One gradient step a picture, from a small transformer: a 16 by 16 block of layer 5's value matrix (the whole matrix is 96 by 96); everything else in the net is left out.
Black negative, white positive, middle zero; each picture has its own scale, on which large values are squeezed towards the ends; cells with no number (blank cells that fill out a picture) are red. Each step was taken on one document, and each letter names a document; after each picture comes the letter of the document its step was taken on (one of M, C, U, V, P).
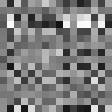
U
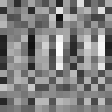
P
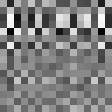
U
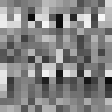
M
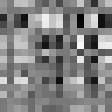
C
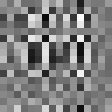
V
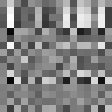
U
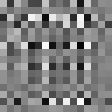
V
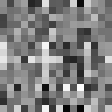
V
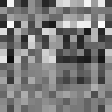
U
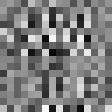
V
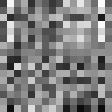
U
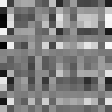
M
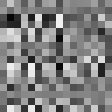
M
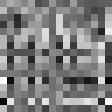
M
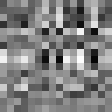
C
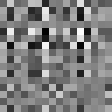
V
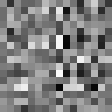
C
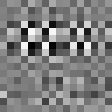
V
